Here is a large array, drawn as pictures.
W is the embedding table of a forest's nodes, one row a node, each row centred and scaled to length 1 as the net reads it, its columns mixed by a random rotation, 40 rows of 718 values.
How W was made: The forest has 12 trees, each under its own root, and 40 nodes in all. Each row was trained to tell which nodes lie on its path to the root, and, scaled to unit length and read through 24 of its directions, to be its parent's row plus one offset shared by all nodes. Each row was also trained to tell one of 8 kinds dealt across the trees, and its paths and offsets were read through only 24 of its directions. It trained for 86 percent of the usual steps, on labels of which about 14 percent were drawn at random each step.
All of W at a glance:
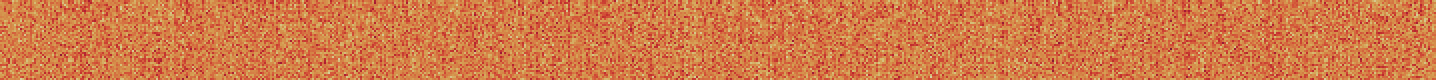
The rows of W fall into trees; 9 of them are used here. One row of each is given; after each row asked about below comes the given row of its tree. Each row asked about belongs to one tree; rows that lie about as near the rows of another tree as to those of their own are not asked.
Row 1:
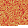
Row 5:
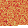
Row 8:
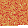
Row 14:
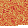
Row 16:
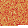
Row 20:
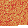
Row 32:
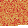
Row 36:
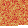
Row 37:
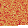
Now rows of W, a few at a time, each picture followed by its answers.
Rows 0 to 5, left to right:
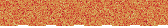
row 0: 5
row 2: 5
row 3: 5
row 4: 14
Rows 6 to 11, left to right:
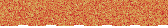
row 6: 1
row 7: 1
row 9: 32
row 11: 16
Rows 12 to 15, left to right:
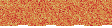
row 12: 36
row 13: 32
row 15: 32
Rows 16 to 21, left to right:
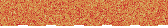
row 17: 37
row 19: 37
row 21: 1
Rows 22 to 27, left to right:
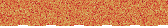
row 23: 14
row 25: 20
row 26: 36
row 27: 5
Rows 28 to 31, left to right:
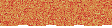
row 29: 16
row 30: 16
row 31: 37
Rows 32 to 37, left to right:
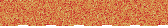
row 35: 16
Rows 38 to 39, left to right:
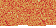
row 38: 14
